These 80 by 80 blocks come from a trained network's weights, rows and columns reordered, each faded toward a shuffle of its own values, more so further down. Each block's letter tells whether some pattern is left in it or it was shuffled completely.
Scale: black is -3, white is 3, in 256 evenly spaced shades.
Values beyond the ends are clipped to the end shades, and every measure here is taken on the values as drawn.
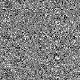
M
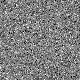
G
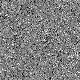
G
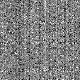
M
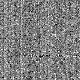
M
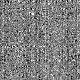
M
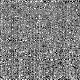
M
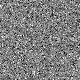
G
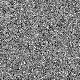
G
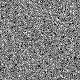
G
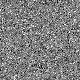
G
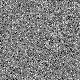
G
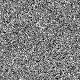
G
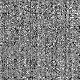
M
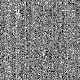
M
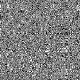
M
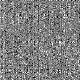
M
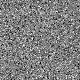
G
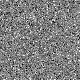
G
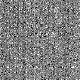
M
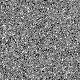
G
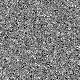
G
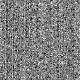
M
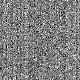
M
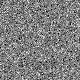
G
